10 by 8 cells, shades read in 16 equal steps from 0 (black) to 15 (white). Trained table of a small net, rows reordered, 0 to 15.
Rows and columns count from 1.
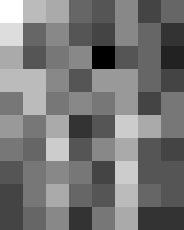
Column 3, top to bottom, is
10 8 7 8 7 10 12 8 10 8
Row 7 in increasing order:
4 5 5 6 7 8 10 12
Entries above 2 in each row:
8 8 6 8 8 8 8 8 8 8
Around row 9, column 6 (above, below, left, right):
12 10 5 6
